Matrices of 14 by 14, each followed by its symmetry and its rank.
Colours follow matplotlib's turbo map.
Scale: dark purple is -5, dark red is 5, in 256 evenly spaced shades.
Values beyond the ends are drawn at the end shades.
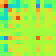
symmetric, rank two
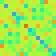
symmetric, full rank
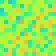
symmetric, full rank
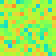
neither, full rank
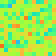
neither, full rank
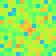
symmetric, full rank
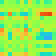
neither, rank two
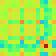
symmetric, rank two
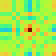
symmetric, rank two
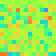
neither, rank three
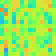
neither, rank three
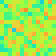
neither, full rank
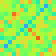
symmetric, full rank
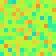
neither, full rank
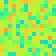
neither, full rank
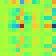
neither, rank two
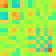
symmetric, rank two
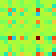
symmetric, rank two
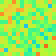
symmetric, full rank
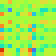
neither, rank two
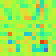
neither, rank three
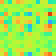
neither, rank two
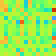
neither, rank three
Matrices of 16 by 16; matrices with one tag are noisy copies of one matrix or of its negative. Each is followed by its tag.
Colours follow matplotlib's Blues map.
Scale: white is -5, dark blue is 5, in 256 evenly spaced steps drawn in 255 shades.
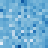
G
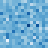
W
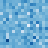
W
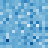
W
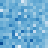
G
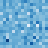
W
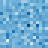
W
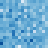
G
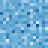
W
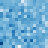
G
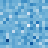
W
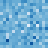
W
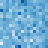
G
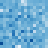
G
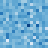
W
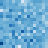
G
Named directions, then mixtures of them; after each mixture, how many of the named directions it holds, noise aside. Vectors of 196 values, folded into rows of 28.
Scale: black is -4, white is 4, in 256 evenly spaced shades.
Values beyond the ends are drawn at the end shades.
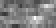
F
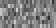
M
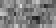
two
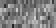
two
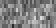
two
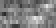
one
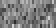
two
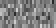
one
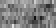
two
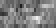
two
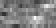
one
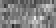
two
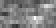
one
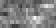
one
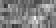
two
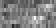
two
